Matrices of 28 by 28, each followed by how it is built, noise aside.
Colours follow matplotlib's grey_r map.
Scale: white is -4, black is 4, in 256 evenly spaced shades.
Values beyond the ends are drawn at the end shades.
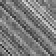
Toeplitz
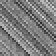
Toeplitz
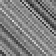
Toeplitz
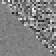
upper triangular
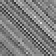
Toeplitz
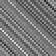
Toeplitz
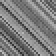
Toeplitz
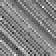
Toeplitz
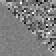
upper triangular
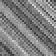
Toeplitz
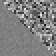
upper triangular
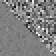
upper triangular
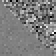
upper triangular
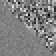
upper triangular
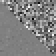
upper triangular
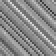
Toeplitz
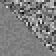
upper triangular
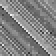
Toeplitz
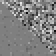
upper triangular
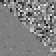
upper triangular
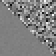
upper triangular
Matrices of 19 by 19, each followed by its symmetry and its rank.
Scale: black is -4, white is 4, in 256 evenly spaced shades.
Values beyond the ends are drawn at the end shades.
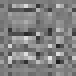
neither, rank two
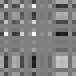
symmetric, rank one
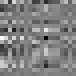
neither, rank two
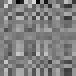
neither, rank two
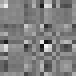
symmetric, rank two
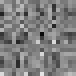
neither, rank three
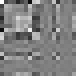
symmetric, rank two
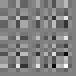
symmetric, rank one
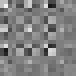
symmetric, rank two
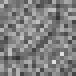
symmetric, full rank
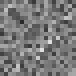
symmetric, full rank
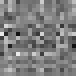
neither, rank three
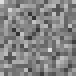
symmetric, full rank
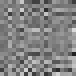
neither, rank three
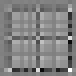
symmetric, rank one
